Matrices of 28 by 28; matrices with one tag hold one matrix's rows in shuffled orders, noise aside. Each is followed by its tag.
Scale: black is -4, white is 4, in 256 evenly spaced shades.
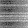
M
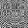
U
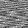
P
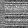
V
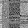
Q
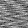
P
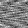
P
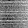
M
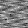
P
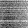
M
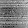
M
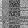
Q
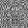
U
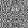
U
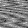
P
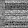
V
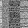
Q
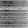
M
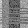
Q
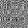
U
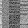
Q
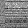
V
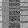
Q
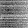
M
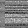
V
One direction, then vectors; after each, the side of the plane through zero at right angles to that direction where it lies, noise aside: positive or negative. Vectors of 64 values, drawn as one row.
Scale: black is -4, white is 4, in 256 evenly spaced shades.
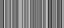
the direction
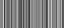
negative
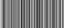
negative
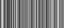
negative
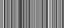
negative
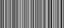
positive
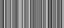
positive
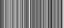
positive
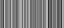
positive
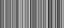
positive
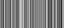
positive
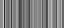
negative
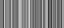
positive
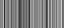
negative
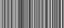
negative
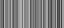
positive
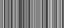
negative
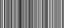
negative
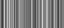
positive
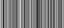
positive
